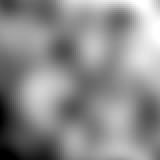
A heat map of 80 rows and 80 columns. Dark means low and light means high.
Neither half mirrors the other. There is an overall slope up to the top right. The bottom left is the ninth with the lowest average. No lone cell stands out from its neighbours. The field is smooth, with broad soft blobs.
